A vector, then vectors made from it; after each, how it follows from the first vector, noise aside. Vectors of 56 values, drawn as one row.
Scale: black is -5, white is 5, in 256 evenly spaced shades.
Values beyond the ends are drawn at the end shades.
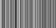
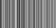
negated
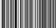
scaled up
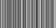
wrapped around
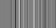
partly zeroed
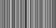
wrapped around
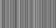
shrunk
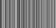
negated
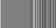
partly zeroed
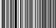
scaled up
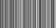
reversed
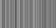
shrunk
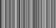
negated
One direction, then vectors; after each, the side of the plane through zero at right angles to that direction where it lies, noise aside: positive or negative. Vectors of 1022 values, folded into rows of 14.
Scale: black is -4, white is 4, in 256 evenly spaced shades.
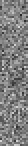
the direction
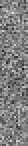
positive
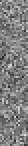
positive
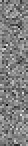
negative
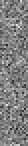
positive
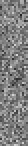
positive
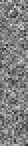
positive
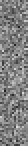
negative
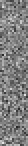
positive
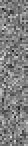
negative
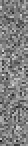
negative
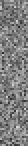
negative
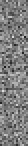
negative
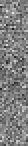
positive
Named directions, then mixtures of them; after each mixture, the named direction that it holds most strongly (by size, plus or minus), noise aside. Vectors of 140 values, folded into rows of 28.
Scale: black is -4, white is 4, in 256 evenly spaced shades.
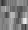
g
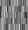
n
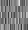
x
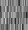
x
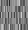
x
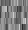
n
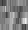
g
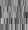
n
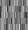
n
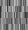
n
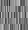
x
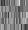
x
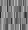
n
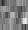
g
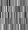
n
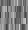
n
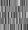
x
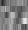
g
